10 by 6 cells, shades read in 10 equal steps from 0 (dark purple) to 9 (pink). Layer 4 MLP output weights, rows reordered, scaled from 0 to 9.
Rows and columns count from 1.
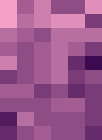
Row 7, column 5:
2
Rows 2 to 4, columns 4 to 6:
8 8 3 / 6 6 6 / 6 5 3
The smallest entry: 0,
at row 5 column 6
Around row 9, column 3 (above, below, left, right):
4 5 6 4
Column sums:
51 47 49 53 43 35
